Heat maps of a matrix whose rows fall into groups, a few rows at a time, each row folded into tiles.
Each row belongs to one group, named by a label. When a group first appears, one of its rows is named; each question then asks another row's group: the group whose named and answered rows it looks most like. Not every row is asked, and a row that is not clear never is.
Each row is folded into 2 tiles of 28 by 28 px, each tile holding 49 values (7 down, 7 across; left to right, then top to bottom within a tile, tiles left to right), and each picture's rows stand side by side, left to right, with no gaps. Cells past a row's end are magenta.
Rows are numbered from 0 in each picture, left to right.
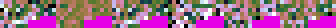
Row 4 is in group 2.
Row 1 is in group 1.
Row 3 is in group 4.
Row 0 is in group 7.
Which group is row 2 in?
7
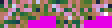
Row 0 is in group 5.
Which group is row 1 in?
2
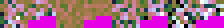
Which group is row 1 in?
1
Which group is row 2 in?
2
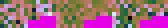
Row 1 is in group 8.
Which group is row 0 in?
2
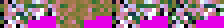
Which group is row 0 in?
4
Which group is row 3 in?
4
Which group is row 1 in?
1
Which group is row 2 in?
4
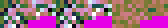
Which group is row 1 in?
4
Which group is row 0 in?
4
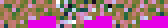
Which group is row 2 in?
1
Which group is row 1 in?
7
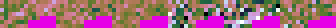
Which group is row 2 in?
5
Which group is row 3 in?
8
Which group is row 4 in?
7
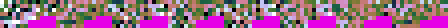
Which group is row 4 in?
2
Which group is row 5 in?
2
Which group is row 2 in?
2
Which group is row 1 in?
5
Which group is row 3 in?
8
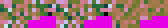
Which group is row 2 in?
1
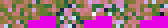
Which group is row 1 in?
4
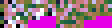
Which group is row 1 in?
5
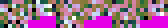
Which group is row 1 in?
4
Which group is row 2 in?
2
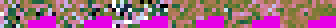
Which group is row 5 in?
5
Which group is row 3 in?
1
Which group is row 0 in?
8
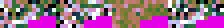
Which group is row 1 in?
4
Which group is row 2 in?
5
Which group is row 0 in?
7
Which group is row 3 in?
7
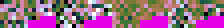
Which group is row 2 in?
8
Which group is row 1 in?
4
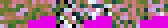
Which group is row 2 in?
2
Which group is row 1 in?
4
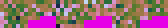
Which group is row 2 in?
1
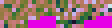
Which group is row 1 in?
5
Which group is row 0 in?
1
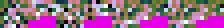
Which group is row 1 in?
2
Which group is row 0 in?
4
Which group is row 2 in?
7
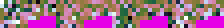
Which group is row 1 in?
4
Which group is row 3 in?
4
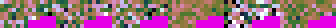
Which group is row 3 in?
5
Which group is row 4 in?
4
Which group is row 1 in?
2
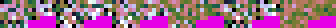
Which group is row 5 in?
5
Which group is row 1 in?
4
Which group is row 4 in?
2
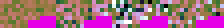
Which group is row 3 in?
1
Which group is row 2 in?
7
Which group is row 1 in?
2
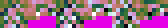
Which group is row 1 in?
4
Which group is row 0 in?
4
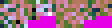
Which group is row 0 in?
2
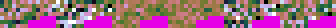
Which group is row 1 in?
7
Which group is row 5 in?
1
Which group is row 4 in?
2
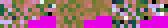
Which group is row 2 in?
2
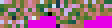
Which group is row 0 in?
1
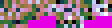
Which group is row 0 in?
5
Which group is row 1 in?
2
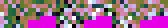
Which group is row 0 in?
8
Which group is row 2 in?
4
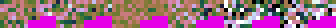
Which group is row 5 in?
4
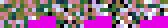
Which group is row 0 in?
1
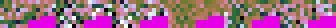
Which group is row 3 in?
8
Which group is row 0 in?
5
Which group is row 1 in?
4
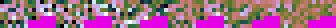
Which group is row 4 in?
5
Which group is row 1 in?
2
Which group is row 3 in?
2
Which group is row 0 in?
2
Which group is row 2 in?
7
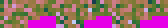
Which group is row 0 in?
5
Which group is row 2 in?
1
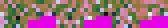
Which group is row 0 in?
8
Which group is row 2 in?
4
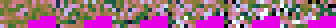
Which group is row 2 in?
5
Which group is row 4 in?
4
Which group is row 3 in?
4
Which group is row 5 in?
7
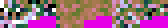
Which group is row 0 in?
7
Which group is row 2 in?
8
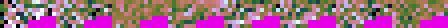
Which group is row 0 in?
4
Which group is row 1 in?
8
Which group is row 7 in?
8
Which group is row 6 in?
8
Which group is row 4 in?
7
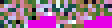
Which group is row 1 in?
7
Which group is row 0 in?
2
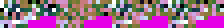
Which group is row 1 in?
1
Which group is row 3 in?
7
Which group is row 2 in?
7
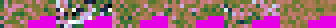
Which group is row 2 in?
8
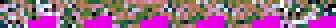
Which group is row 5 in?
7
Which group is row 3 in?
5
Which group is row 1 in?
8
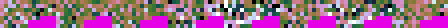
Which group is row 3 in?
2
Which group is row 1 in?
8
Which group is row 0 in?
8
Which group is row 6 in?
7
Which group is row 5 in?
2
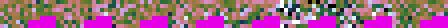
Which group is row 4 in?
5
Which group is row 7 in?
8
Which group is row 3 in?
4
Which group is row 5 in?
7
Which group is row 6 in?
4
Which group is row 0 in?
1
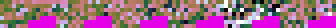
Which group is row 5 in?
2
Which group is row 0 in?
5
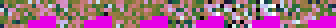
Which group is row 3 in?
2
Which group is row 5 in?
7
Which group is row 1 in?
1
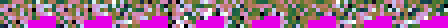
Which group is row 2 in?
7
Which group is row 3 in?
4
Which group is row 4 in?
8
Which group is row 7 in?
7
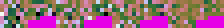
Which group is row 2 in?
1
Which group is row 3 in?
1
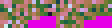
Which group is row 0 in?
1
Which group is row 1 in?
5
